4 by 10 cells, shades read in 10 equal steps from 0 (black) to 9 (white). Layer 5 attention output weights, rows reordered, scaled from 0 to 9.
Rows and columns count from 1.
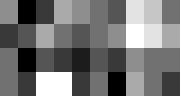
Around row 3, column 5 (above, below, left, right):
3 2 2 3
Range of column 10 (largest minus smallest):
4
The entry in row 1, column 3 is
2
